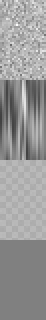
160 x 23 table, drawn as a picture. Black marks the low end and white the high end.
It is made of 4 by 1 panels. Panel 1,1: high, fine-grained. Panel 2,1: middling, streaked downward, strong in contrast. Panel 3,1: high, checkered, faint in contrast. Panel 4,1: middling, flat.
